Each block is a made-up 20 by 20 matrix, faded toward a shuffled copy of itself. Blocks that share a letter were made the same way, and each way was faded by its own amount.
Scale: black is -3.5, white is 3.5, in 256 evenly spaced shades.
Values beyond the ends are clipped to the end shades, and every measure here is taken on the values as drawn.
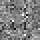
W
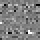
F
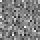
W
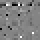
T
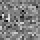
W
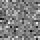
W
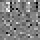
T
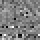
F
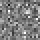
W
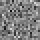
W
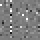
T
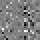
T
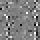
T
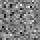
W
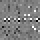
T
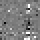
T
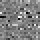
F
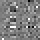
T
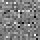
W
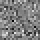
W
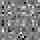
T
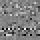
F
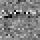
F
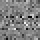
F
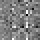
T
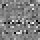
F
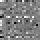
T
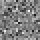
W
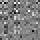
T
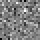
W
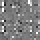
T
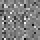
T
